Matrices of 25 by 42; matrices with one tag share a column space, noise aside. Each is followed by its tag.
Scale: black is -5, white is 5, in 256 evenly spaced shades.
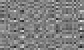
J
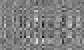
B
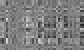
B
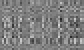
B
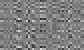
J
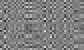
J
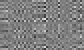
J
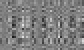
B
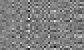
J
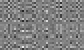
J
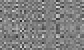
J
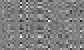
J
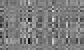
B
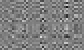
J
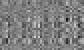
B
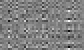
J
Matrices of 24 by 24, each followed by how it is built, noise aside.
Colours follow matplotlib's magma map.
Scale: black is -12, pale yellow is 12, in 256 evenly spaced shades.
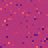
sparse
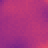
smooth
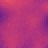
smooth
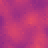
smooth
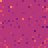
sparse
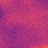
smooth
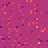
sparse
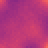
smooth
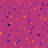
sparse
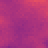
smooth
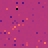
sparse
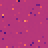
sparse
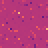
sparse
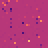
sparse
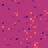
sparse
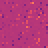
sparse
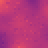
smooth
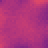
smooth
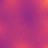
smooth
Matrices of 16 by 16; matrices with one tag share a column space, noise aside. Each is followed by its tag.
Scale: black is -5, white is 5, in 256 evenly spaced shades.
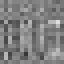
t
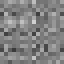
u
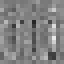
t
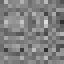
u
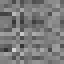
u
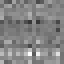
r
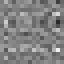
u
